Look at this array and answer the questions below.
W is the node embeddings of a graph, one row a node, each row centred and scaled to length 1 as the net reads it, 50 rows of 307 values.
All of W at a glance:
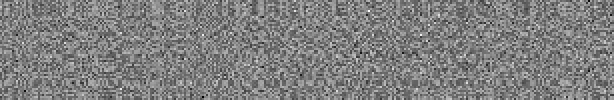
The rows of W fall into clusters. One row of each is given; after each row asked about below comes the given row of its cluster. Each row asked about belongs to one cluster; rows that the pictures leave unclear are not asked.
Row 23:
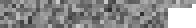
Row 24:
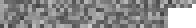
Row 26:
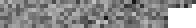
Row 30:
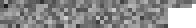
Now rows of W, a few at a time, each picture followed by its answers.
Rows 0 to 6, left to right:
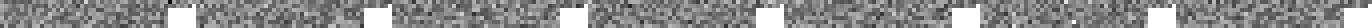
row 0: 24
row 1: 26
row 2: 26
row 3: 24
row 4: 26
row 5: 24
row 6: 26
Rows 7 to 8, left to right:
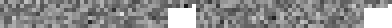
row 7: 26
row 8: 23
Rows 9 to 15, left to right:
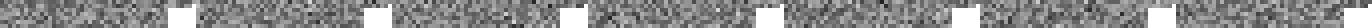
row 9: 30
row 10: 24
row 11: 26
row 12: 24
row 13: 23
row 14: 23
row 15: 26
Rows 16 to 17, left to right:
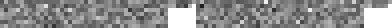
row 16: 30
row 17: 30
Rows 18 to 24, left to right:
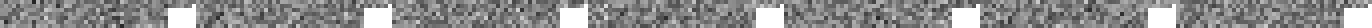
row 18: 26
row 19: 24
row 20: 30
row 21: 23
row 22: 26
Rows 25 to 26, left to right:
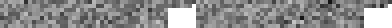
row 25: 26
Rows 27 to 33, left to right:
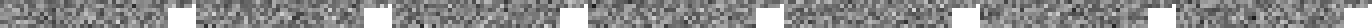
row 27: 30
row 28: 30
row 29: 24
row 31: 24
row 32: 26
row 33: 23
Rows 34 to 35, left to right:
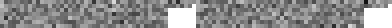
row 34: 24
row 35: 24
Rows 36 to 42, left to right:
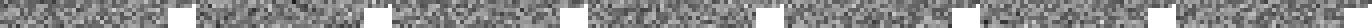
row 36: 30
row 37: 23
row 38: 30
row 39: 23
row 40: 26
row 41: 26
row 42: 26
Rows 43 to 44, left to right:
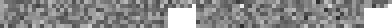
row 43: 24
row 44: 30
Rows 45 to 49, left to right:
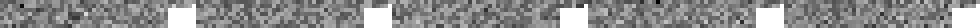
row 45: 23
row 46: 30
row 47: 26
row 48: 30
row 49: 30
